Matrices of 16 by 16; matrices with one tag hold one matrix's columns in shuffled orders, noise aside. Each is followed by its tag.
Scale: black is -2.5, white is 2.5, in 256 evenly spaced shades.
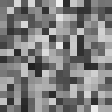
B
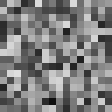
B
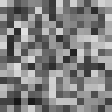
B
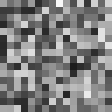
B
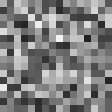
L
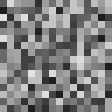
L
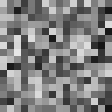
B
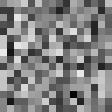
B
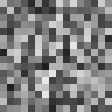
B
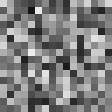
B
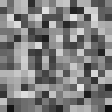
L
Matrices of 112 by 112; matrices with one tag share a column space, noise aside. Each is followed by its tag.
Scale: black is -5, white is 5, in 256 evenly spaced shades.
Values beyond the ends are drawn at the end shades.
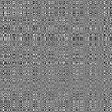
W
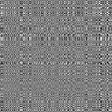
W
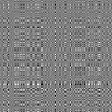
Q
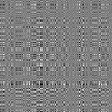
Q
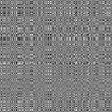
W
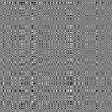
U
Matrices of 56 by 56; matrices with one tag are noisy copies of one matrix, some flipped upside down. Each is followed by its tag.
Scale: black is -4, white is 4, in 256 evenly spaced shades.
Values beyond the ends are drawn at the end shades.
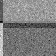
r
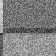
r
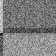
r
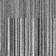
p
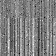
p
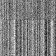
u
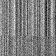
u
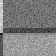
r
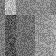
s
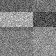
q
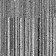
p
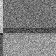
r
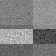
q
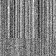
p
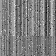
u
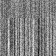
p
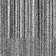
p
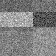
q
